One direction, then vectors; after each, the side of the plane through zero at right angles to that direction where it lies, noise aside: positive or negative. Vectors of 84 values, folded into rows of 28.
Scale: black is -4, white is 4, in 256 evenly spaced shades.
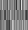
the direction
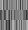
positive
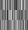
positive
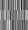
negative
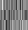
positive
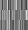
negative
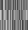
negative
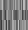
positive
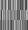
negative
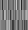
negative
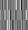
negative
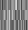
negative
